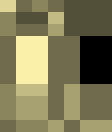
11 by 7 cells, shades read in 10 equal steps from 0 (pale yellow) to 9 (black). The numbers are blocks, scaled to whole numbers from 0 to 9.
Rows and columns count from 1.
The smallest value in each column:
1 0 0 2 3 3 3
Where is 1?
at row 1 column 1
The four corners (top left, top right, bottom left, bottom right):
1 6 5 3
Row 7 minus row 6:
0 0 0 0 0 0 0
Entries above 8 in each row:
0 0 0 2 2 2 2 0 0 0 0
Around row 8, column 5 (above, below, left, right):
5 3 5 5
